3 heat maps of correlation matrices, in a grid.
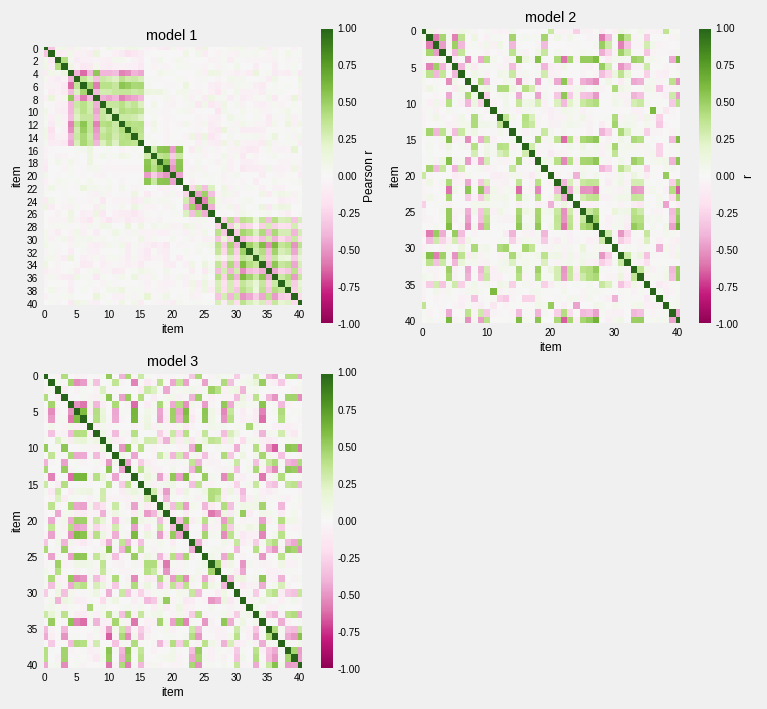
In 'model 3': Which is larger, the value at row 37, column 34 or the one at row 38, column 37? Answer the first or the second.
the second
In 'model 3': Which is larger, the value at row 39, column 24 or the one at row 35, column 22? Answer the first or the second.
the first
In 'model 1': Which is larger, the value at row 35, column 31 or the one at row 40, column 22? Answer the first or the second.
the second
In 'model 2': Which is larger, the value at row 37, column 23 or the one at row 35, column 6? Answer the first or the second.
the first
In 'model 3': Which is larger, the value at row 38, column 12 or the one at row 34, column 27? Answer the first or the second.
the second
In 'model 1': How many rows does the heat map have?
41
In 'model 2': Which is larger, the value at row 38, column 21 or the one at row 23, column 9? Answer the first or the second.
the first
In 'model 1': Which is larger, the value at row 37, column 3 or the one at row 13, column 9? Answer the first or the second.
the second
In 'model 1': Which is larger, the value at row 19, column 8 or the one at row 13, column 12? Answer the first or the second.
the second
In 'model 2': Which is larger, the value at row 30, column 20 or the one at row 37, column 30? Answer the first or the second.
the first
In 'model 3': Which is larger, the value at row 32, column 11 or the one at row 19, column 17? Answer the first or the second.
the first
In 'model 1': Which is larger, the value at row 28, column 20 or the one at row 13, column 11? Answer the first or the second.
the second
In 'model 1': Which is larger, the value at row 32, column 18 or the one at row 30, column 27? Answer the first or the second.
the first
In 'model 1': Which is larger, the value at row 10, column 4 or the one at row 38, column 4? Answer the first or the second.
the second
